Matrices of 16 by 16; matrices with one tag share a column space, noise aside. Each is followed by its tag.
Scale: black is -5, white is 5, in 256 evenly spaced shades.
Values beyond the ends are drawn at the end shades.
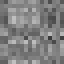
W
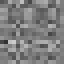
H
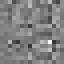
H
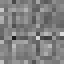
W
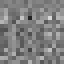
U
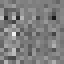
U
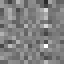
H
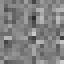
W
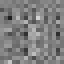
U
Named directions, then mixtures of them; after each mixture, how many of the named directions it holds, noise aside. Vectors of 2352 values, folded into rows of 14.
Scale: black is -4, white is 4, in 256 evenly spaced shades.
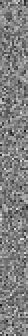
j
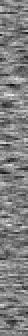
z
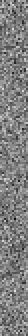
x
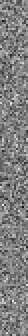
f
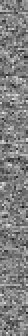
two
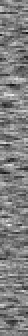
one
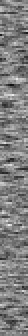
one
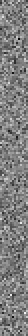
two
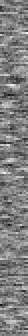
one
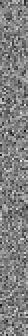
one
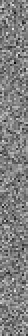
two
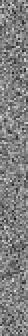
one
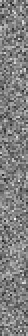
one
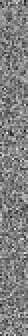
one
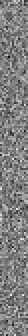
one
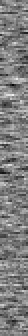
one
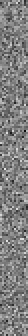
one
